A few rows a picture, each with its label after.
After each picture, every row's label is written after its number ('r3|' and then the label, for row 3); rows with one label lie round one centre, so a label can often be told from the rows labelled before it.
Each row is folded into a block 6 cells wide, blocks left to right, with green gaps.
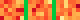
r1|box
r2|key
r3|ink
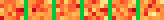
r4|box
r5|key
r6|ink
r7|box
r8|box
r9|key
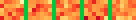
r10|box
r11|key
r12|ink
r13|box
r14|ink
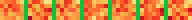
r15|key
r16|box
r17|key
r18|ink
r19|key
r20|box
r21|box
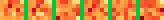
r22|key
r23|key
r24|box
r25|key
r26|ink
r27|box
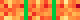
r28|ink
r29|ink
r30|ink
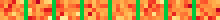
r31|key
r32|box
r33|ink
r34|ink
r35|ink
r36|key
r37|ink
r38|box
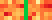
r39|ink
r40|ink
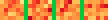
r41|key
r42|box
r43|key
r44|ink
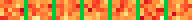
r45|box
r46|ink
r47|ink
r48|key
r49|key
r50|box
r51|ink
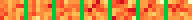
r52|ink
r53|ink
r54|ink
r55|key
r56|box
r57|key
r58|key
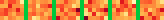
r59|key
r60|ink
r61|box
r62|box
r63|key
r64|box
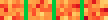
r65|ink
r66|key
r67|ink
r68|box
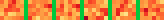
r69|key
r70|ink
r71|ink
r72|box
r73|key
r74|key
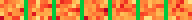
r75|box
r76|ink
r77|box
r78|box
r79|key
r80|ink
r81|key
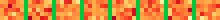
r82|key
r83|box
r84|key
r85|ink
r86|box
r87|key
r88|box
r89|ink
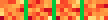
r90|box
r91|box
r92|box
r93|ink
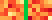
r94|key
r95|box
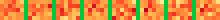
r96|key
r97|ink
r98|ink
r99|key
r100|box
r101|key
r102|ink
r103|key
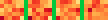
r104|box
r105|box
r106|box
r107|key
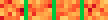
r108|box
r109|ink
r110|ink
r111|key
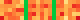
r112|box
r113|ink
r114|ink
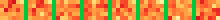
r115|key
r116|key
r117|ink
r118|ink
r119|key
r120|key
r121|ink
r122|box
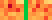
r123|key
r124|key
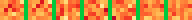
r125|key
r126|key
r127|ink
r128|box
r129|box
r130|ink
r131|ink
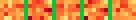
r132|ink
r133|box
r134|ink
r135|box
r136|key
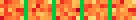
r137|box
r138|key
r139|box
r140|ink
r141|box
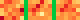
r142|box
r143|key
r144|key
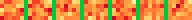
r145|box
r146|box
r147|key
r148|ink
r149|box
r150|ink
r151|key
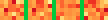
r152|key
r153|key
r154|ink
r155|box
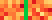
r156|ink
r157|box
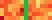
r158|box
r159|ink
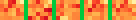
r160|key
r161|box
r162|ink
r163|key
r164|key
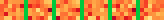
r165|ink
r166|box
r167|box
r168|ink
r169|box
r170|ink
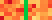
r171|box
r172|ink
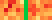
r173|key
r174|ink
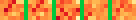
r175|key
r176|key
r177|box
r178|ink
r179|key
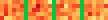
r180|ink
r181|key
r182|ink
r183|ink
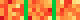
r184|box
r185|box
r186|key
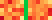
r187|box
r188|box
